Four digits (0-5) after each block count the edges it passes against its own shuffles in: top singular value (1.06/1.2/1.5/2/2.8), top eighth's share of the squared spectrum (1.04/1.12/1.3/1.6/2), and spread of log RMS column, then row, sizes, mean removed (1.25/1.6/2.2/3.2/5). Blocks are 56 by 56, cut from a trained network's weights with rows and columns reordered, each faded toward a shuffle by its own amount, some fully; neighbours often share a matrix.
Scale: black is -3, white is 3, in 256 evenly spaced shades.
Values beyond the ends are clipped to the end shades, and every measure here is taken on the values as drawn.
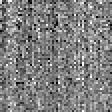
3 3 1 2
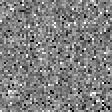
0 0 0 0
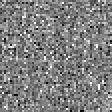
1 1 0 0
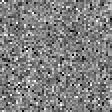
0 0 0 0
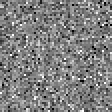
0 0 0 0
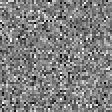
2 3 2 2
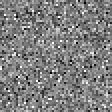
0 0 0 0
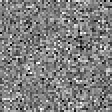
3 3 1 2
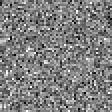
0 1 0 0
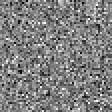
3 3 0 1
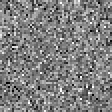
1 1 0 0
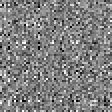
3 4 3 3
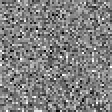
1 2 0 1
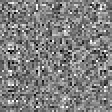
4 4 2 2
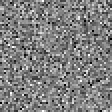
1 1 0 0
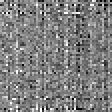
3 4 2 3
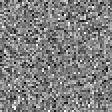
2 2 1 0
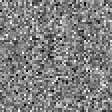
3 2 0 0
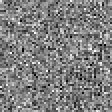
3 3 1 0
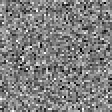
1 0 0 0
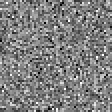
0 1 0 0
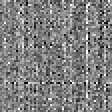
3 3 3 2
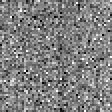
1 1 0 0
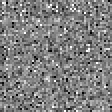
0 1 0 0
